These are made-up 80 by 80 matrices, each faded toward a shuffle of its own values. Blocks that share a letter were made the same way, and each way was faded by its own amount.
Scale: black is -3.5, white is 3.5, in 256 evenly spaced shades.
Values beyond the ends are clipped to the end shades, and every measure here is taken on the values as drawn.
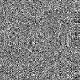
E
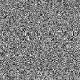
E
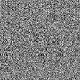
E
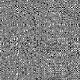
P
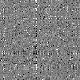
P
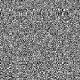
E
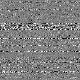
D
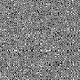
P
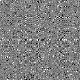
P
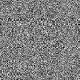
E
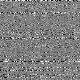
D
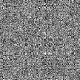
E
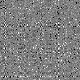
P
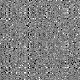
P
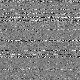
D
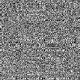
E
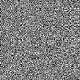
E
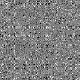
P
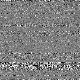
D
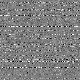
D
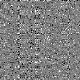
P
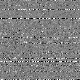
D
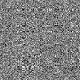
E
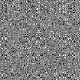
P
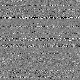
D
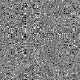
P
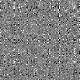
P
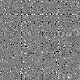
P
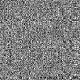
E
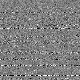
D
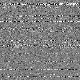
D
